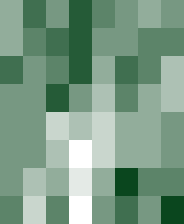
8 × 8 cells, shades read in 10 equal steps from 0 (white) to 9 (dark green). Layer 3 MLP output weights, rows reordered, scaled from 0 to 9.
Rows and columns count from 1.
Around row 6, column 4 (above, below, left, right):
3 1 3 2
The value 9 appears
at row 7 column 6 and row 8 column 8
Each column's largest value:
7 7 8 8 6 9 6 9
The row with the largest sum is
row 2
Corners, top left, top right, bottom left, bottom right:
4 5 6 9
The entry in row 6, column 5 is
2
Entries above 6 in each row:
2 2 3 1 0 0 1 2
